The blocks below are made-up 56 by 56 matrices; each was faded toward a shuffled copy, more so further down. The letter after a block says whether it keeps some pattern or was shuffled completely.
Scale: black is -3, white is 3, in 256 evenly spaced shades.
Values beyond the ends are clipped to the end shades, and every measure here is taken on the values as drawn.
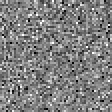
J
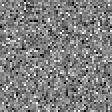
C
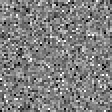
C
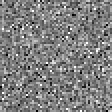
C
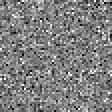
J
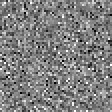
J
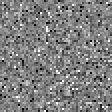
J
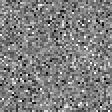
J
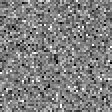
C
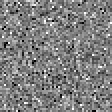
J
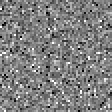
J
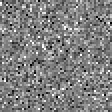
C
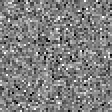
J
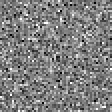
C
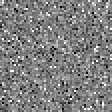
C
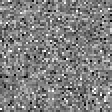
J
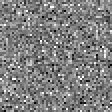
C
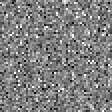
J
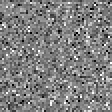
C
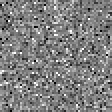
C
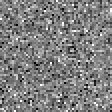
C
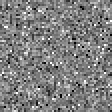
C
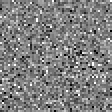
J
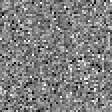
J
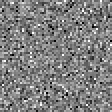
J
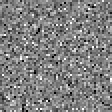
C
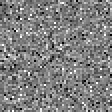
J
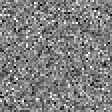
C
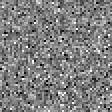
J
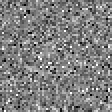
J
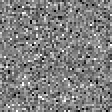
C
